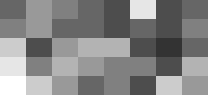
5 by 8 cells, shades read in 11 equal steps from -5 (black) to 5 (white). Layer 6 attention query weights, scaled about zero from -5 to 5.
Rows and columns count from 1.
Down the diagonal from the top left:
-1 1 1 1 0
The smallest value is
-3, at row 3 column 7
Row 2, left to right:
0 1 -1 -1 -2 -1 -2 0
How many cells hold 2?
4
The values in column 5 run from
-2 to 2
